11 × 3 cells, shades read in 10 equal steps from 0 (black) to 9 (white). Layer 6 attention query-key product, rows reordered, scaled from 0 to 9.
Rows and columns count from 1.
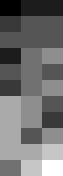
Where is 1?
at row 1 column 2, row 1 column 3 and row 4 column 1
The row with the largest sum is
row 11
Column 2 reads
1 3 3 4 4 4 5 5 3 6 7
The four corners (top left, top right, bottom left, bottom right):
0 1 4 9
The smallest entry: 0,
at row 1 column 1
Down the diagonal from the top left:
0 3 3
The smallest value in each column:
0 1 1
